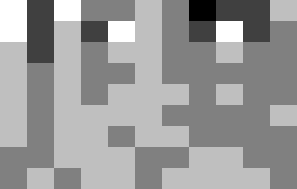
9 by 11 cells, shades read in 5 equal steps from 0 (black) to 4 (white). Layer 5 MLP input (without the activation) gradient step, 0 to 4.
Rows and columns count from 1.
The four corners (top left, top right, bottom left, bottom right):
4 3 2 2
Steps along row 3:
down up down up same down same up down same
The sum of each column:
27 16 27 21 25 25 21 17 23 17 20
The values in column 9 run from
1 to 4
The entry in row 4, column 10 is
2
